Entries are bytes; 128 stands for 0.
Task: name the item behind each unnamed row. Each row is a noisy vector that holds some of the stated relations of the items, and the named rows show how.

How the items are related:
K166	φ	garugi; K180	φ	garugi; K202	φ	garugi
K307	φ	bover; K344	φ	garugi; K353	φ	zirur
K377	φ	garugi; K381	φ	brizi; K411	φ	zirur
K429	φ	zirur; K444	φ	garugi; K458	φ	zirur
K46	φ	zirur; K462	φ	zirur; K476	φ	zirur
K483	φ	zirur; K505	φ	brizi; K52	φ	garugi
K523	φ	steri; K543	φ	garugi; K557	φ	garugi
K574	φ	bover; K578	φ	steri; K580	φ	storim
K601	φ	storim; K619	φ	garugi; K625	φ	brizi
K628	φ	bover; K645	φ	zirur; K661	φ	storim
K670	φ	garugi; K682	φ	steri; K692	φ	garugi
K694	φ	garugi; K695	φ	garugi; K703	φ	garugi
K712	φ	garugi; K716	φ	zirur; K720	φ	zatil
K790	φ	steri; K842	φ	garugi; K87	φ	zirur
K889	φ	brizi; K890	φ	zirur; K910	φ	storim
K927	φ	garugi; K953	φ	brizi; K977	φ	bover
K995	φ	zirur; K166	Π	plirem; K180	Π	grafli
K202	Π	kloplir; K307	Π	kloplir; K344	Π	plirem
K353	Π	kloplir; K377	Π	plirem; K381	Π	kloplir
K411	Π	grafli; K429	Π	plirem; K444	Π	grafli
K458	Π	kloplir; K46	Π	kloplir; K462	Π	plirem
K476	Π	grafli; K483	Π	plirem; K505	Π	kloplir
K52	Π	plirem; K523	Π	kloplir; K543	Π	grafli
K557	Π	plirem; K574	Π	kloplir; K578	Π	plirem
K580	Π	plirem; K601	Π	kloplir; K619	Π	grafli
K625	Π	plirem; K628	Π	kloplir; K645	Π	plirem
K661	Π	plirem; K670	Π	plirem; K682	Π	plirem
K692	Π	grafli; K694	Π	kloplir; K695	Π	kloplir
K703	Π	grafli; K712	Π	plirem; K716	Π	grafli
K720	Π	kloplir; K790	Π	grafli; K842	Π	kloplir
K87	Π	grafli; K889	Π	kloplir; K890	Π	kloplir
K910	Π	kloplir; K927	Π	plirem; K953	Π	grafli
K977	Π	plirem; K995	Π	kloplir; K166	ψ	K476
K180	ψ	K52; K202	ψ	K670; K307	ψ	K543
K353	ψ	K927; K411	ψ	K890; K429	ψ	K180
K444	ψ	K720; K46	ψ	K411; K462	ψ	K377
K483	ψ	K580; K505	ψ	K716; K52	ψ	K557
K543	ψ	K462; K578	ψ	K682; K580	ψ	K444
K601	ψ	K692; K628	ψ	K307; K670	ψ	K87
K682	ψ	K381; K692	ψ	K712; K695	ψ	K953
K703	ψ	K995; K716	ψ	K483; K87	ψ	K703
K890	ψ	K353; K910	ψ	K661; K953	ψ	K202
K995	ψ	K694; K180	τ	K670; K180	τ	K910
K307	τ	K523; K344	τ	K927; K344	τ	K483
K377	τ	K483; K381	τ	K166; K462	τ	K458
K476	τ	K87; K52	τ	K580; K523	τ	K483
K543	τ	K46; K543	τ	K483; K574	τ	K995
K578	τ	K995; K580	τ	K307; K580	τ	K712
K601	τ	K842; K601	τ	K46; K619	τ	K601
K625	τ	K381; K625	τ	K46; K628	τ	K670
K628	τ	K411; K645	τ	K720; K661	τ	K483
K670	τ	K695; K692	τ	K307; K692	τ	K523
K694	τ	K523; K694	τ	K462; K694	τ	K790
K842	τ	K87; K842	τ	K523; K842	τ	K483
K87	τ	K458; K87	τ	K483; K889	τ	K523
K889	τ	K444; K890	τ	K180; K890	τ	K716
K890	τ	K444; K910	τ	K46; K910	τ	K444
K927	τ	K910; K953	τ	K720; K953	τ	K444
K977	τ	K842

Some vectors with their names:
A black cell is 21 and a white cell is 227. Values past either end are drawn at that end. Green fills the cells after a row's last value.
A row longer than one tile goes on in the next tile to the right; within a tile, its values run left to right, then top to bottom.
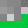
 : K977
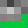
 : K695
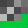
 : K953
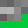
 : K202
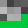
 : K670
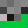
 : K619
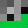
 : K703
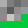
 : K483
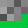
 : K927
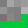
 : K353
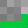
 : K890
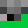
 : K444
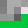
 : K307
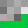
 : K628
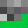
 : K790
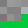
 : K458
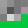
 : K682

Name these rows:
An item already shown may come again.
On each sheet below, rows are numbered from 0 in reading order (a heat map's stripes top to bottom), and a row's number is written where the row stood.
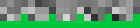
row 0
K661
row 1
K670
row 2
K977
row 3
K411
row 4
K694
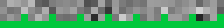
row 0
K523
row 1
K166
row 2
K842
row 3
K87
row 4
K645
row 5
K889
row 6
K46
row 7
K694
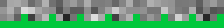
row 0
K574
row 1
K995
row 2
K476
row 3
K578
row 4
K995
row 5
K523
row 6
K625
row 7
K476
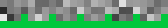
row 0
K716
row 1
K429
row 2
K381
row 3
K523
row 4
K720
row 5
K462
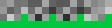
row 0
K580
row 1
K87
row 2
K87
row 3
K505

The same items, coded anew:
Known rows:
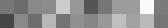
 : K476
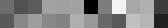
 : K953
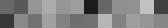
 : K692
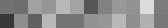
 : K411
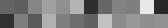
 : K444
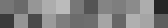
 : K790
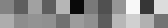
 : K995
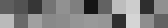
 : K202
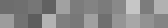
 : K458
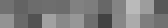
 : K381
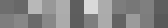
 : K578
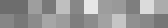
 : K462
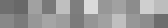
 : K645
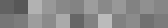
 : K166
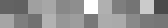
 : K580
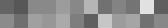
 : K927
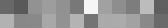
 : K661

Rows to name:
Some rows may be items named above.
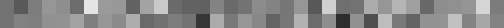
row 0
K977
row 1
K307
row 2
K716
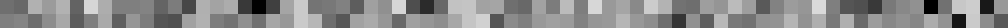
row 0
K578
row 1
K703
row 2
K87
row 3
K645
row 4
K411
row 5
K695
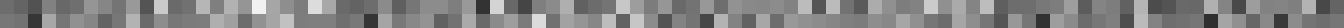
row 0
K307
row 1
K483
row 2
K628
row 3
K670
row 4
K46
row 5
K625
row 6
K523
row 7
K505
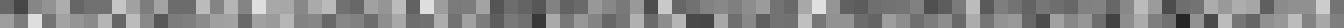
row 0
K670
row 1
K429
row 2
K682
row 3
K307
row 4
K720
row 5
K842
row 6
K381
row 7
K716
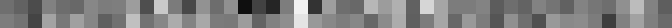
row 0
K574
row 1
K694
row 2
K578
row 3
K889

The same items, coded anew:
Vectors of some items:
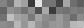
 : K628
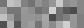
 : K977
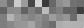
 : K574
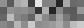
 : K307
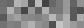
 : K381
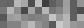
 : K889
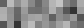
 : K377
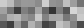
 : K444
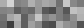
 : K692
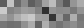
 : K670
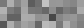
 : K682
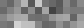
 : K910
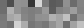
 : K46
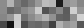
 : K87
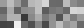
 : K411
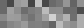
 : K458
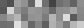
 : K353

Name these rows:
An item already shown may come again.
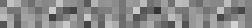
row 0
K977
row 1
K661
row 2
K977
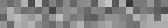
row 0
K695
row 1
K523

